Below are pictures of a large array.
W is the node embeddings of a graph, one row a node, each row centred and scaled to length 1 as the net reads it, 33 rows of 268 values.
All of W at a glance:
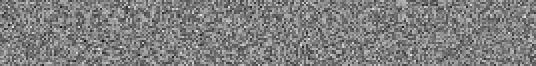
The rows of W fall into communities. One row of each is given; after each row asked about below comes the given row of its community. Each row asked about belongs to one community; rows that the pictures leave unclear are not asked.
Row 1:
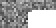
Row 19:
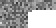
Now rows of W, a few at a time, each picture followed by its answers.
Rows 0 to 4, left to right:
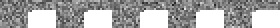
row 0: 19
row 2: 19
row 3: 19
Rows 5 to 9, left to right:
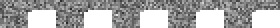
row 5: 1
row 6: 1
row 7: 19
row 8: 19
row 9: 1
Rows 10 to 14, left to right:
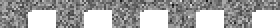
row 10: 1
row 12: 19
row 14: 1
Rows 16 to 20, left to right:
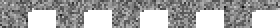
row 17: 19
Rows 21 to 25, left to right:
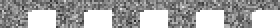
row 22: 19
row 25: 1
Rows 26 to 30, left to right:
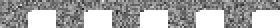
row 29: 1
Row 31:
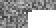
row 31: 1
